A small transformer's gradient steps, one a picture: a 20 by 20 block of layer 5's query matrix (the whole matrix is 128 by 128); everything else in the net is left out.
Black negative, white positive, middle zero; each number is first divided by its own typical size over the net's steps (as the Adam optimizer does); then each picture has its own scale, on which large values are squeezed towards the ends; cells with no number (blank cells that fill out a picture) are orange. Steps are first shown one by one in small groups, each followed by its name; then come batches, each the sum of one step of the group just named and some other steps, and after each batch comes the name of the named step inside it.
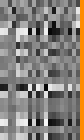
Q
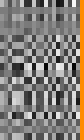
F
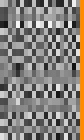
F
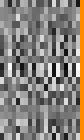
Q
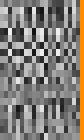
F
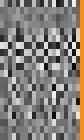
F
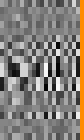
F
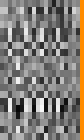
Q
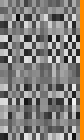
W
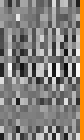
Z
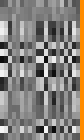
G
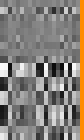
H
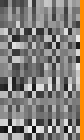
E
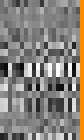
G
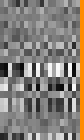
W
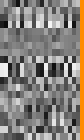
H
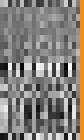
Z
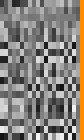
G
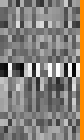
Z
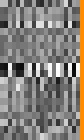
Z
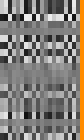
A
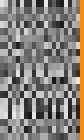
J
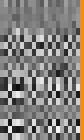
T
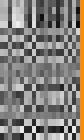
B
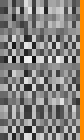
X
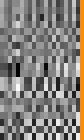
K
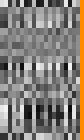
J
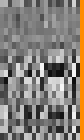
K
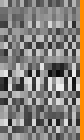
T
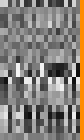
J
